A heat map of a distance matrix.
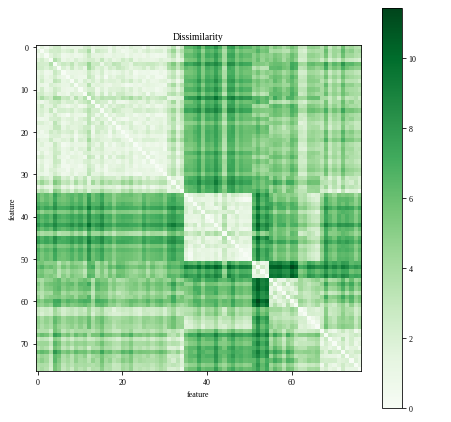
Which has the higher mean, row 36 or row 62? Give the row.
36
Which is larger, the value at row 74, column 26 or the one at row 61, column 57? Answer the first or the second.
the first
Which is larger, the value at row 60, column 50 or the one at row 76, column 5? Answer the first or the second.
the first
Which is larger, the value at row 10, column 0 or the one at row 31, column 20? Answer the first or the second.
the second
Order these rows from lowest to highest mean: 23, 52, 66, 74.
23, 66, 74, 52
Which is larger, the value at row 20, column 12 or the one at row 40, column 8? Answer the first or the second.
the second
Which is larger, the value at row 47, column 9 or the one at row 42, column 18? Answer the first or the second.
the second
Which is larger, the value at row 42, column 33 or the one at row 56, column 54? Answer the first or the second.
the second
